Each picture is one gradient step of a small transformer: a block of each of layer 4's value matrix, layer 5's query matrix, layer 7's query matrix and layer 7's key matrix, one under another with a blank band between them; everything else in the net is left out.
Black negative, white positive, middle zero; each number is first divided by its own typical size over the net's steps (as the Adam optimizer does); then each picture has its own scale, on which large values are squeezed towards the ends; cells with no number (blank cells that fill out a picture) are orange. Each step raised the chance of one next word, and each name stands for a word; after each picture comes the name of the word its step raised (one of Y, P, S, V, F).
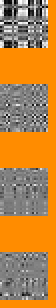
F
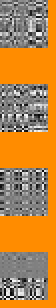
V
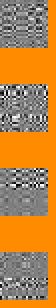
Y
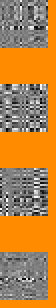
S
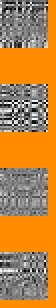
F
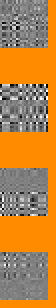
S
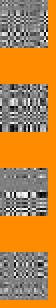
V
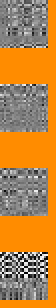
F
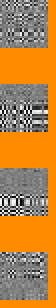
V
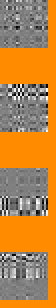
S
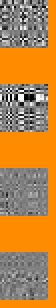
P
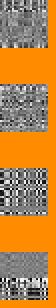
F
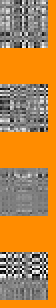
F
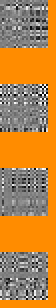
Y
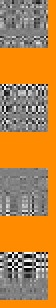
P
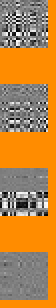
V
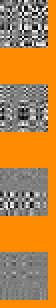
P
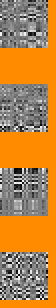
V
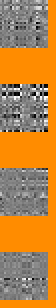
S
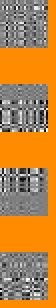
S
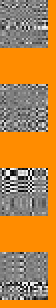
Y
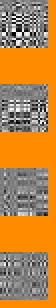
V
